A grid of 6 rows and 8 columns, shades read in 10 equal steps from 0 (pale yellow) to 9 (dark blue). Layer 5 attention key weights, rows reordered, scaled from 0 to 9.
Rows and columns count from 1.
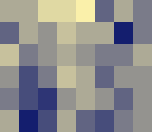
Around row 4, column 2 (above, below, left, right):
5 7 4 5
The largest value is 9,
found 2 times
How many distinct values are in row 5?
6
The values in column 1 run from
2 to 6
